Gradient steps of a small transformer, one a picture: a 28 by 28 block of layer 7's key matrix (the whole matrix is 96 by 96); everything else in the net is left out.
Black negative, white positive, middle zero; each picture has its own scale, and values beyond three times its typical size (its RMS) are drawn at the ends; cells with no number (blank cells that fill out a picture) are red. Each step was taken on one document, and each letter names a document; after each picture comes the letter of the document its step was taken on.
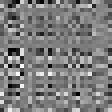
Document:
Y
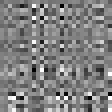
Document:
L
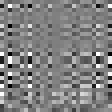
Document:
Y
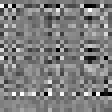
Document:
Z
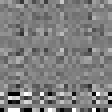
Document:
Y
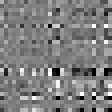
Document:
Z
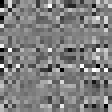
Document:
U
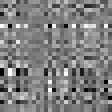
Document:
Z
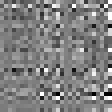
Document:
Z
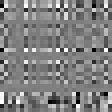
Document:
U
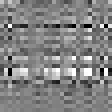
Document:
L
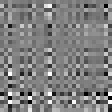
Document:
Y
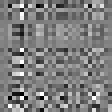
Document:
Y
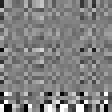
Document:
U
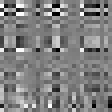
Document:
U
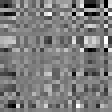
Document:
U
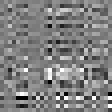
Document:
L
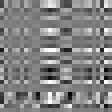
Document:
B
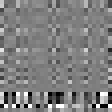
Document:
B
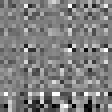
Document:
B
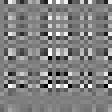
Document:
Y
